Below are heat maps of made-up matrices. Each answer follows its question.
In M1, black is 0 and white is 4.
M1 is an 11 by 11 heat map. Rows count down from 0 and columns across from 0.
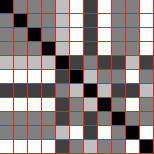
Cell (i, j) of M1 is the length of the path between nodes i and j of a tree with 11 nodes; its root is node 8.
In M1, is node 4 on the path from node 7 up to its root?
yes
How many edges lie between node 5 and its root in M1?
2
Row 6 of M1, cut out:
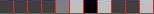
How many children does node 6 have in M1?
5
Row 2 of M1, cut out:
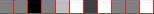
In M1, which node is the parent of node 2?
6
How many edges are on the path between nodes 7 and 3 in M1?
4
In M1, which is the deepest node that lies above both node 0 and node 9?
6
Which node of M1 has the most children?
6
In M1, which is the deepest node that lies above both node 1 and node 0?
6
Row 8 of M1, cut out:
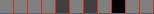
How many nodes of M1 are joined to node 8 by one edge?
2
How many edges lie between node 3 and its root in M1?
2
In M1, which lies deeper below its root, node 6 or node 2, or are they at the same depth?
node 2
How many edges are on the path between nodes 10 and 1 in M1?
4
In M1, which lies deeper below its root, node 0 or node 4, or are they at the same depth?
node 0
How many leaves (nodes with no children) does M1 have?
8
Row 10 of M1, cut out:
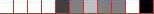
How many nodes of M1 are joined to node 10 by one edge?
1
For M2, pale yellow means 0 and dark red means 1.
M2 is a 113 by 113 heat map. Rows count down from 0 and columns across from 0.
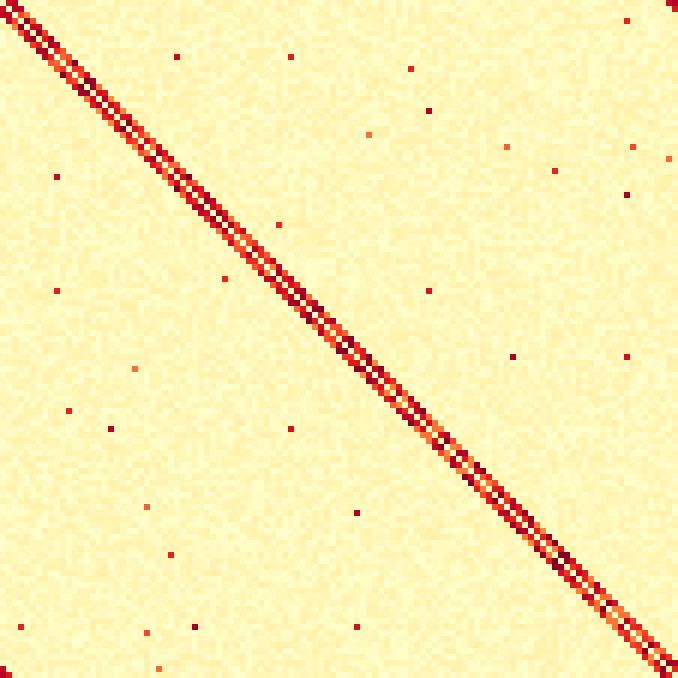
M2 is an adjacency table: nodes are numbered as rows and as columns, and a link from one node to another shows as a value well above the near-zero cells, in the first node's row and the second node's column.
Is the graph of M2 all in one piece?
yes
